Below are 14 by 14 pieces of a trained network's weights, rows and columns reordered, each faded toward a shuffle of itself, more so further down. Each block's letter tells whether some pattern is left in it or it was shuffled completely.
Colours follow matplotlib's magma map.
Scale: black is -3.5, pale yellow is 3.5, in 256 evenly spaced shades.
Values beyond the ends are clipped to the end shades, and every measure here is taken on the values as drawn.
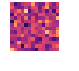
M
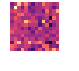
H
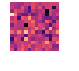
M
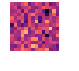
M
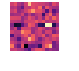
H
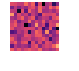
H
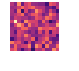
M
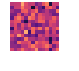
M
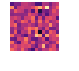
H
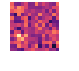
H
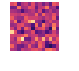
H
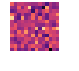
H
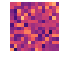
M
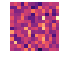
M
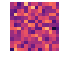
H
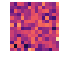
M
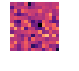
H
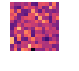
M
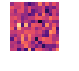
M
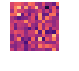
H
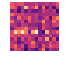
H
